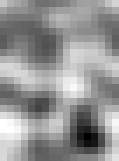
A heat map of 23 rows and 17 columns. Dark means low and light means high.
Odd rows or columns: none. Grain: blotchy. Mirror symmetry: none. Histogram: bell-shaped. Lone odd cells: none. Roughest part: bottom right.
